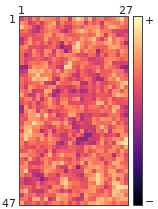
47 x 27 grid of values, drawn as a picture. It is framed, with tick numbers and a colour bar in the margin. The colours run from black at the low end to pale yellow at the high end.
Ninth with the highest average: bottom right. Average level on the scale: 70%. Stripes: none. Slope: none. Histogram: bell-shaped. Odd rows or columns: none. Mirror symmetry: none. Ninth with the lowest average: centre.
